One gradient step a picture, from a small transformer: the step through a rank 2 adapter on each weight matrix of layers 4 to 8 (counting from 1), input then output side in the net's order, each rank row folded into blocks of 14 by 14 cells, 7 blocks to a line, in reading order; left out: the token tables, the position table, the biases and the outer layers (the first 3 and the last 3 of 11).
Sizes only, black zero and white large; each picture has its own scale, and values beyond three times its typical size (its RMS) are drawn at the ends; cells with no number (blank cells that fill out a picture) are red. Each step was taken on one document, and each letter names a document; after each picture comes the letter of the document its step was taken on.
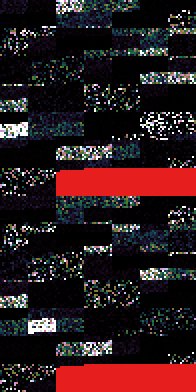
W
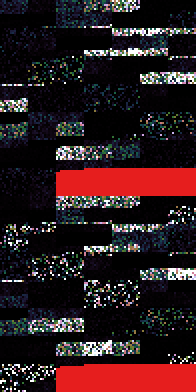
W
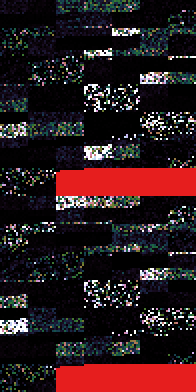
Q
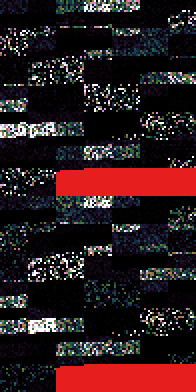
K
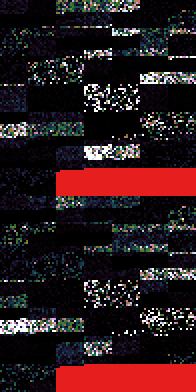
Q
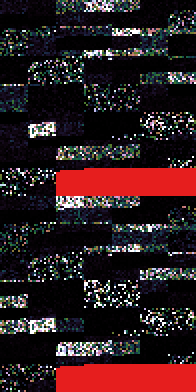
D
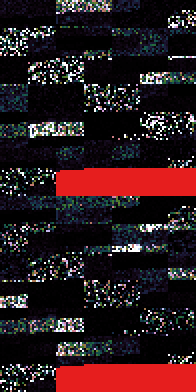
D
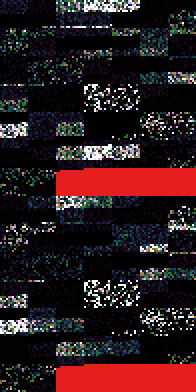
Q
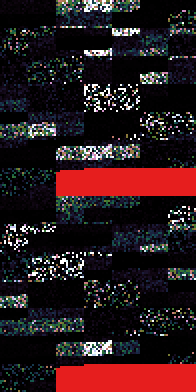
W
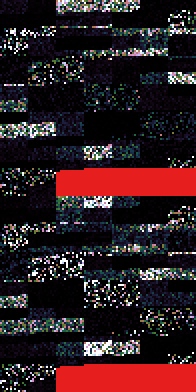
W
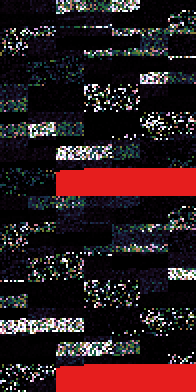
Q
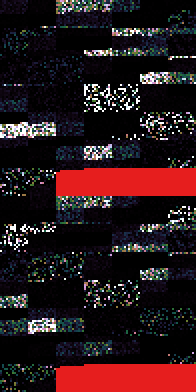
W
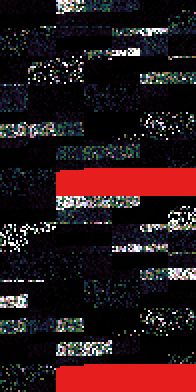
K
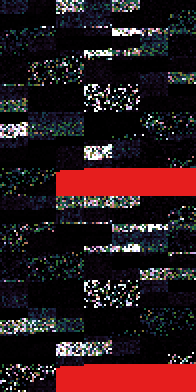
Q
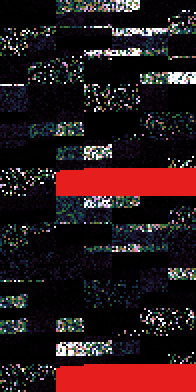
K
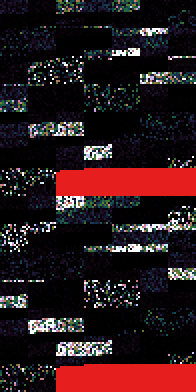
K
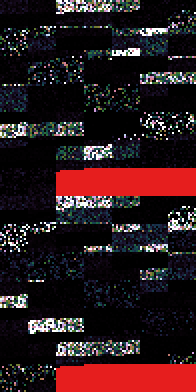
K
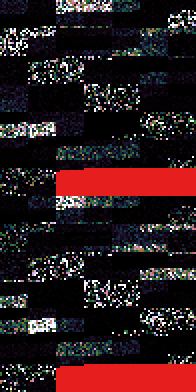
D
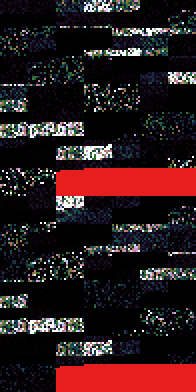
K
